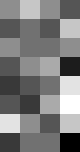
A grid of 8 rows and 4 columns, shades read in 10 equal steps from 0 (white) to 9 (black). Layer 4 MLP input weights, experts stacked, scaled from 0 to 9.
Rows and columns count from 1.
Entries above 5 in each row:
1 2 0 2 2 2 1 2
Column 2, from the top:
2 5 5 4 6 7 4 5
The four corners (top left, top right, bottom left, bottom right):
4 6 7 9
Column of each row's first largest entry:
4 1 2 4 1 2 3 4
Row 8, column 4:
9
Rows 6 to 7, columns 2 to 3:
7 3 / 4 6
